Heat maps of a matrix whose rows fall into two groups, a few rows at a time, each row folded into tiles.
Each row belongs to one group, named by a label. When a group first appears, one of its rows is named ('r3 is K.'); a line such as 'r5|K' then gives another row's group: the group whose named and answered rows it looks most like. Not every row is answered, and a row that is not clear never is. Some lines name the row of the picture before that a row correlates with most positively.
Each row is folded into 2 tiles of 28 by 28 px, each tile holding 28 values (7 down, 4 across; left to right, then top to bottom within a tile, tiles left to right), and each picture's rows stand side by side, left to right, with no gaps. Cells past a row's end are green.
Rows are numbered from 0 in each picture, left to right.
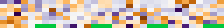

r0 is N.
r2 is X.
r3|X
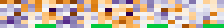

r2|N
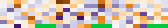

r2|X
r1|X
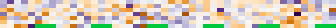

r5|N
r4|X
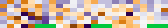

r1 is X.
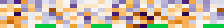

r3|N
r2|X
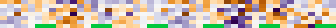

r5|X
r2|N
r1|N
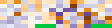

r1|X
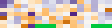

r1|N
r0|X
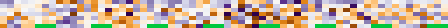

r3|X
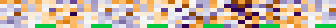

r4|X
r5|N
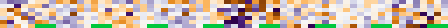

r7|X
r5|X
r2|N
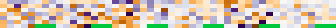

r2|N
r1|X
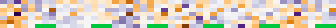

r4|X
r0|N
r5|N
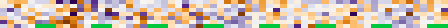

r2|X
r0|X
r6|N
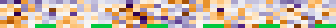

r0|N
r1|N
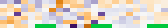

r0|N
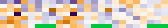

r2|X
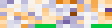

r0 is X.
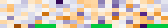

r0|X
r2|X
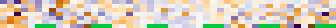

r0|N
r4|X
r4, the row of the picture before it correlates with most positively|0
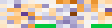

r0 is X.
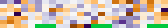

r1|X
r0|N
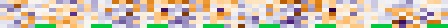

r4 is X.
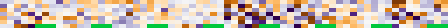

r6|N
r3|X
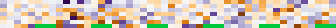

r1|X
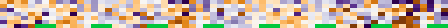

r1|N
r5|N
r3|N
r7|N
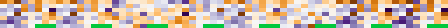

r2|X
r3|N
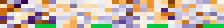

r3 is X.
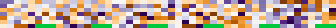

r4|N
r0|X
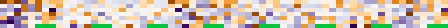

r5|X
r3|X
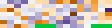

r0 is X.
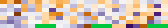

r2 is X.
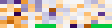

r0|N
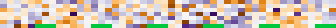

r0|X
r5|N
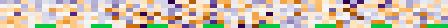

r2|X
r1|N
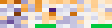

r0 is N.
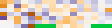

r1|N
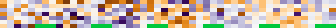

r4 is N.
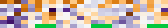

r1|X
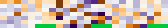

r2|X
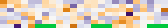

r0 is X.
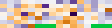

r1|N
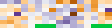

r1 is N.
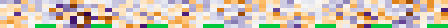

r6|X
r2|X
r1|X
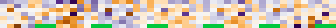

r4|N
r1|N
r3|N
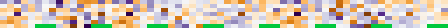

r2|N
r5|N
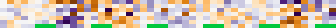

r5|N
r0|X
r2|N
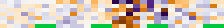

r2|N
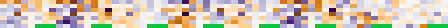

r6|X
